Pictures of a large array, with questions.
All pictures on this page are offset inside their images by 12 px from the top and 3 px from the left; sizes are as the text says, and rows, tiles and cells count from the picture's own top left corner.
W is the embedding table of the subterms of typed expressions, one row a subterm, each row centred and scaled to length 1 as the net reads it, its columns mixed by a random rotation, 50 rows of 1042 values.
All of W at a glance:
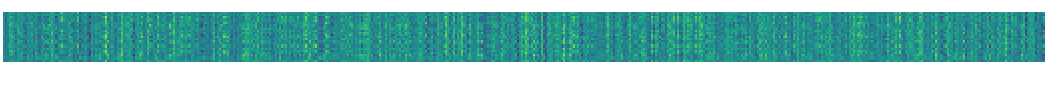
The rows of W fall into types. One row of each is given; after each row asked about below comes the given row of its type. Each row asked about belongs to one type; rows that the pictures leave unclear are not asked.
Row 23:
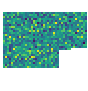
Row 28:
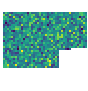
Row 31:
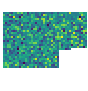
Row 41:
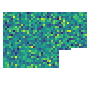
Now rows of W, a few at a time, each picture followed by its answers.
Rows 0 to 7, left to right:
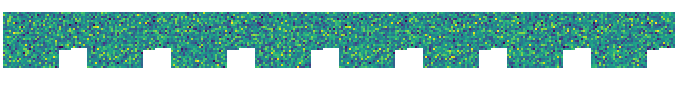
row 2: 41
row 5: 23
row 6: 23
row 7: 41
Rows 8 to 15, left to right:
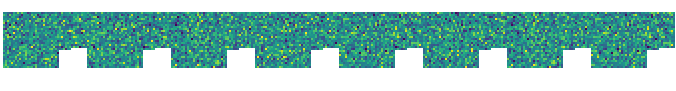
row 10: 28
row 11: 23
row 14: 28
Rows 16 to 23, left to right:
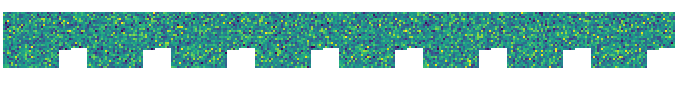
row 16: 41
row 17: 28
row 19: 23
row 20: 23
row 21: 28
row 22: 23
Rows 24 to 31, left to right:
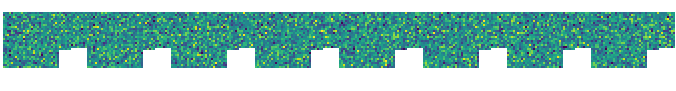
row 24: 31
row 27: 31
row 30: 23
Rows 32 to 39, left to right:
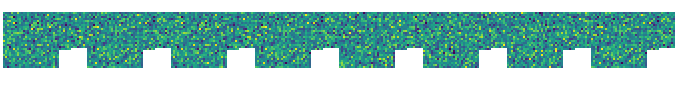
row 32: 23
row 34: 23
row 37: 28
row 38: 23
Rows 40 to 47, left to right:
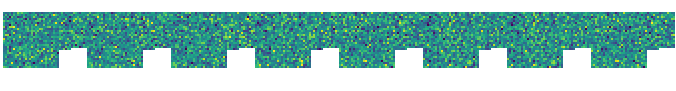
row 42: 31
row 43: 28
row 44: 41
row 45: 28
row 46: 28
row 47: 41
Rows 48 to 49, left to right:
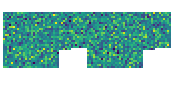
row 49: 28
